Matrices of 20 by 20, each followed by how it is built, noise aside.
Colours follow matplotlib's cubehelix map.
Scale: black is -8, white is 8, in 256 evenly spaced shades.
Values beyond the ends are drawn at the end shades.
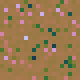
sparse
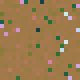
sparse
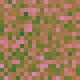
noise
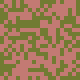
noise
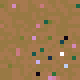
sparse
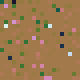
sparse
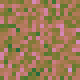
noise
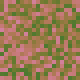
noise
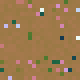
sparse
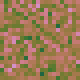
noise
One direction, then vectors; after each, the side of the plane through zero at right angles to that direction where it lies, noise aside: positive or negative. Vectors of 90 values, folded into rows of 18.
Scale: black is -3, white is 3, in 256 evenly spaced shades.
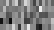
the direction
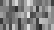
positive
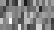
negative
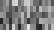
positive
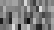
positive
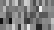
positive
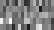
negative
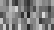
negative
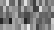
positive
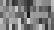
negative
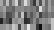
positive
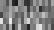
negative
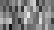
negative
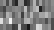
negative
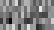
positive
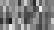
positive
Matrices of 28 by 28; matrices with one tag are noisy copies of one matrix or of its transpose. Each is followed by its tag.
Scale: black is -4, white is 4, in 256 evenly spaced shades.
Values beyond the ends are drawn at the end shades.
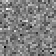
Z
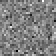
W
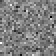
W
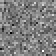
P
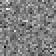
Z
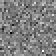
P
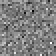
P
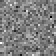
W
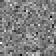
W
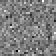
W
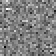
Z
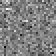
Z
